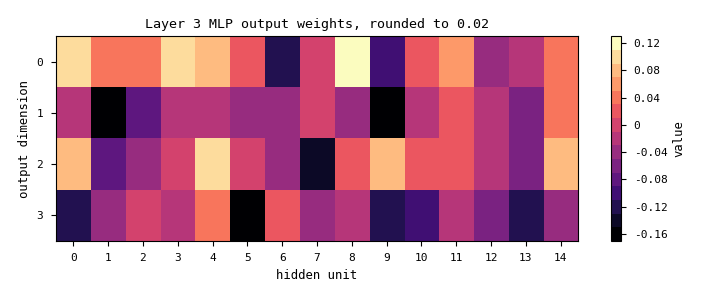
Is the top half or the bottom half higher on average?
top
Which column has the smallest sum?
9
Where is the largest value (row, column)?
0 8
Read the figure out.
Title: Layer 3 MLP output weights, rounded to 0.02
x-axis: hidden unit, ticks 0 1 2 3 4 5 6 7 8 9 10 11 12 13 14
y-axis: output dimension, ticks 0 1 2 3 (0 at the top)
Colour bar: value, ticks -0.16 -0.12 -0.08 -0.04 0 0.04 0.08 0.12
Values, 4 rows of 15:
0.1 0.04 0.04 0.1 0.08 0.02 -0.12 0 0.12 -0.1 0.02 0.06 -0.04 -0.02 0.04
-0.02 -0.16 -0.08 -0.02 -0.02 -0.04 -0.04 0 -0.04 -0.16 -0.02 0.02 -0.02 -0.06 0.04
0.08 -0.08 -0.04 0 0.1 0 -0.04 -0.14 0.02 0.08 0.02 0.02 -0.02 -0.06 0.08
-0.12 -0.04 0 -0.02 0.04 -0.16 0.02 -0.04 -0.02 -0.12 -0.1 -0.02 -0.06 -0.12 -0.04
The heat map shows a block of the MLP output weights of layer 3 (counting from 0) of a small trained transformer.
